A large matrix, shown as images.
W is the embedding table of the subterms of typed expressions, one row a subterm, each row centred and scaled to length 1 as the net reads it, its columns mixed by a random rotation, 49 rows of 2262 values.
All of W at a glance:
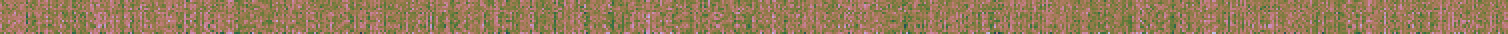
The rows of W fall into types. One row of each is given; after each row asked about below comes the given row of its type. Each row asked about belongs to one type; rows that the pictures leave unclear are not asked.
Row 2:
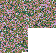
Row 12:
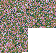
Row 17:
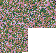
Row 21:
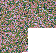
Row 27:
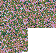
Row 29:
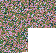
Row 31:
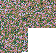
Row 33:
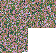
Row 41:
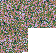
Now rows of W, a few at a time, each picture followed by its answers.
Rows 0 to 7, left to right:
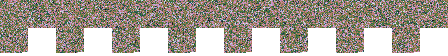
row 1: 21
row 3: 41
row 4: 17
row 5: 27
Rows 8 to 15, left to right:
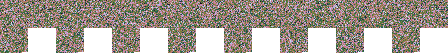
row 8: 21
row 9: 29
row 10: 17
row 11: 31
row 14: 31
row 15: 21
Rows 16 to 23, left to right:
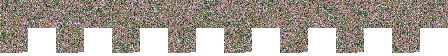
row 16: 27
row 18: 12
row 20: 27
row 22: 2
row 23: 33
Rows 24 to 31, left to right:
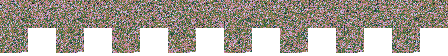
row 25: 31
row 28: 31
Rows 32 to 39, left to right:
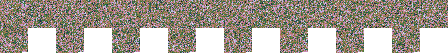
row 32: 41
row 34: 21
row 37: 29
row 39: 29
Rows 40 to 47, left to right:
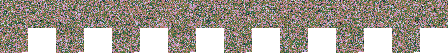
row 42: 27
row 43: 41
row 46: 41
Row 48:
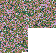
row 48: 2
